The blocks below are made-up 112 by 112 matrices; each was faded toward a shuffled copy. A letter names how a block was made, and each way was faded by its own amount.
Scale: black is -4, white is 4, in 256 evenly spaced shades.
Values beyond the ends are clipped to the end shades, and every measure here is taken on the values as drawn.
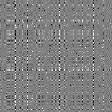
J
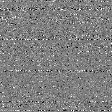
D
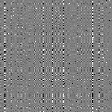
J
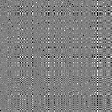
J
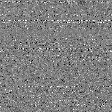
D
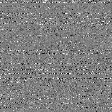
D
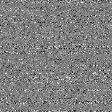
D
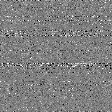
D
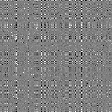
J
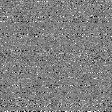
D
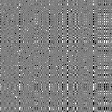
J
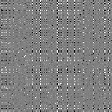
J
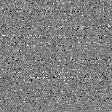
D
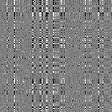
J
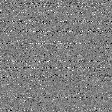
D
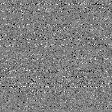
D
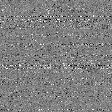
D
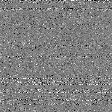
D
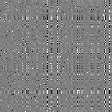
J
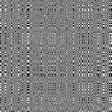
J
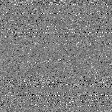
D
